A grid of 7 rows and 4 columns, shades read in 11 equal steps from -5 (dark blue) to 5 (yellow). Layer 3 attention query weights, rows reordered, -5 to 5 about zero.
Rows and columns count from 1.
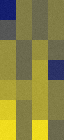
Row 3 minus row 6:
-3 -1 -1 -1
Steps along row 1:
up down up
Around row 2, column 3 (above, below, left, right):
-1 1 0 0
